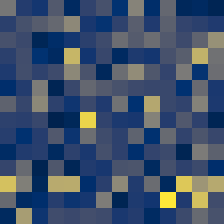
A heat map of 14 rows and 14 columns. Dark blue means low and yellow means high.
Histogram: skewed, a long tail of high values. Ninth with the highest average: bottom right. Mirror symmetry: none. Slope: none.
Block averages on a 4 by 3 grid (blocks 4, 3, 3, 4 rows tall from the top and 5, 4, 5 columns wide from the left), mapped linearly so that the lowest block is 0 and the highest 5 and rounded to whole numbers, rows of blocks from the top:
323 | 344 | 033 | 425
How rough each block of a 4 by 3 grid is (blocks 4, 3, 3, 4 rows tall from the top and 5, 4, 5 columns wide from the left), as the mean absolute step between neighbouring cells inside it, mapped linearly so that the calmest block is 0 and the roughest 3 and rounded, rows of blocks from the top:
1 0 1 | 1 1 1 | 0 1 1 | 2 1 3
